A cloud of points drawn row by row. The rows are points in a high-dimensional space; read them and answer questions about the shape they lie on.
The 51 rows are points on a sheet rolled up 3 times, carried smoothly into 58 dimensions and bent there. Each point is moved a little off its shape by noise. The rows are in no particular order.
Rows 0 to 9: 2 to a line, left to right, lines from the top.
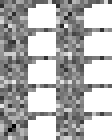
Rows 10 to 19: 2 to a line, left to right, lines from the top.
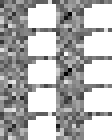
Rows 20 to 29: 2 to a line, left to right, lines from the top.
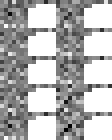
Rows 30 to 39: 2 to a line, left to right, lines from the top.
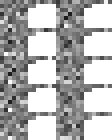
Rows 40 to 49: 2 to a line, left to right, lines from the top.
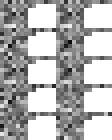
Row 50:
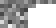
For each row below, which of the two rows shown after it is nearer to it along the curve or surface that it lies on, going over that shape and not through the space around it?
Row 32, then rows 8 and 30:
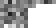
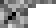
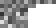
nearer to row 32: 8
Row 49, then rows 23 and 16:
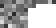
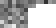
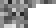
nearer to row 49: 23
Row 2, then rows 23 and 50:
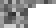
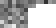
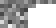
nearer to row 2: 23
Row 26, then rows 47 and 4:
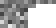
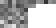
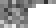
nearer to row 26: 47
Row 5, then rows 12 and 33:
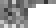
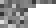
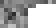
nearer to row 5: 12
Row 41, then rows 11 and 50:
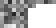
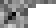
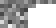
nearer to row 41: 11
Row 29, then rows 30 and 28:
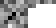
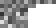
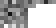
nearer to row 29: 28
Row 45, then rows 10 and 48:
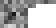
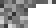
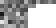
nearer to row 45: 10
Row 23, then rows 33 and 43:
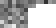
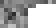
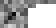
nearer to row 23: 43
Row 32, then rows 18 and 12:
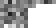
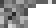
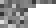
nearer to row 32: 18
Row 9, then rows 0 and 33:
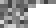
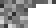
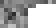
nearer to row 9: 0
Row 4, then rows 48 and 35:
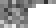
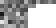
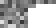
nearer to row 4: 35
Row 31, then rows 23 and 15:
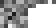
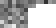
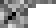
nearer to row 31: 15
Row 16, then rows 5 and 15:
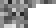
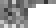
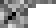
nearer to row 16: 15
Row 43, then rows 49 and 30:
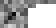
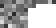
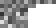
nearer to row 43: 49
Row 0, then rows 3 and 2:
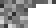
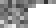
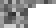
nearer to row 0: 2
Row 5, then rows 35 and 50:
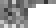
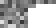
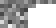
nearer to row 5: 35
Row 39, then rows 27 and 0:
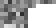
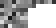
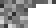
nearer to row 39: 0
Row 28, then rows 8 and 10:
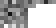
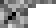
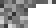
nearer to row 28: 8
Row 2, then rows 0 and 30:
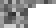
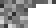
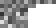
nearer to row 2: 0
